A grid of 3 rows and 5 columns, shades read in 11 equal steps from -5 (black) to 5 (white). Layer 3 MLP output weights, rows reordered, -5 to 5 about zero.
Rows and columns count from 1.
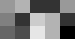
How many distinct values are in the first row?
3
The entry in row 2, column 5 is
-3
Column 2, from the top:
2 -3 -2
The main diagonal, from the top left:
1 -3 4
